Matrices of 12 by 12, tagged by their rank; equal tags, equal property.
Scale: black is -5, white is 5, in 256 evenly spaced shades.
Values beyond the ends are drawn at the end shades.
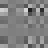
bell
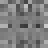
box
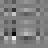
bell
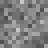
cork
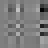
bell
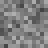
cork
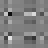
bell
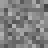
cork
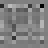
box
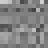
box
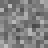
cork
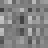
box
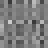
box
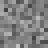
cork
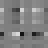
bell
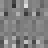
box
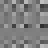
bell
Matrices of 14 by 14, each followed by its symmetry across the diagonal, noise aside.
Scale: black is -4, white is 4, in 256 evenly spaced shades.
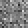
antisymmetric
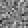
antisymmetric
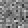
neither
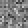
antisymmetric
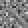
antisymmetric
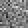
antisymmetric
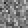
neither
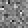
antisymmetric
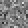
antisymmetric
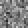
neither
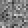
neither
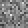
neither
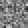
antisymmetric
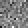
neither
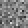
antisymmetric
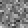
neither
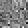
antisymmetric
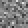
neither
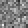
neither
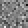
antisymmetric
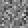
neither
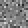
antisymmetric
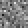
antisymmetric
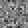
neither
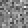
neither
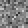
antisymmetric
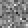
neither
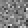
antisymmetric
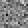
neither
